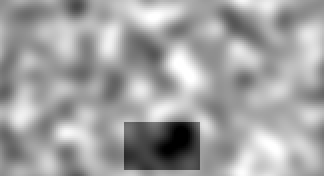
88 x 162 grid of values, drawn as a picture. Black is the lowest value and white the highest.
Odd patch: lower, in the bottom middle. Ninth with the lowest average: bottom middle. Stripes: none. Roughest part: bottom middle.
